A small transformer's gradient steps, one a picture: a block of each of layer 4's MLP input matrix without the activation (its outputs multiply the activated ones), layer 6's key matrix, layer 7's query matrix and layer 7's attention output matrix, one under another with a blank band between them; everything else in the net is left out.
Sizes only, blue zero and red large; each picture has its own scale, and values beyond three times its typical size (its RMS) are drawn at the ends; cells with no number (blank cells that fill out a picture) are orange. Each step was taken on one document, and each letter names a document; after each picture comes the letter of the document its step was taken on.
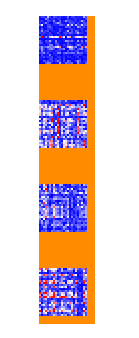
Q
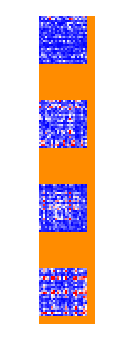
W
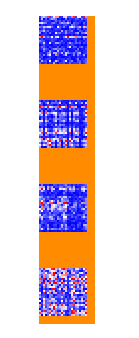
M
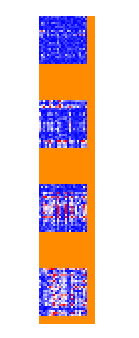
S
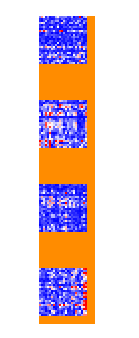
S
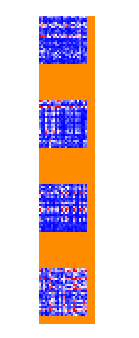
M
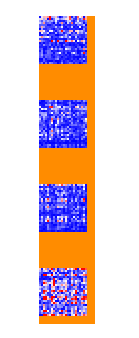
W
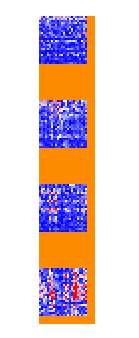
W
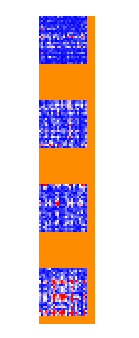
Q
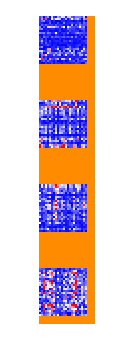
W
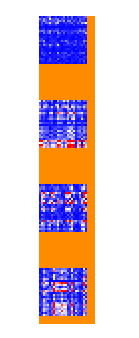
S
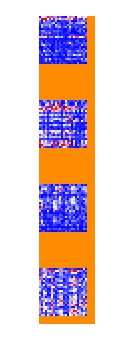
W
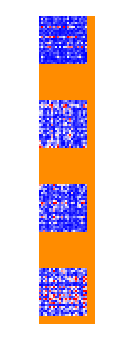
Q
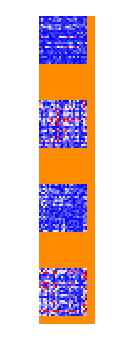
Q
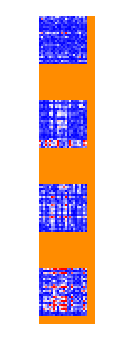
S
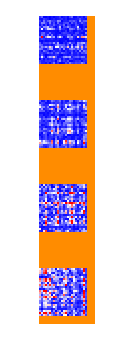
Q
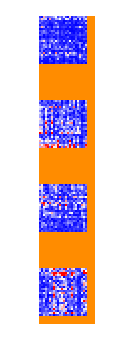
S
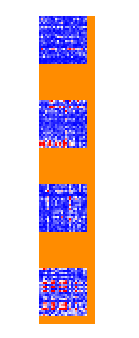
W
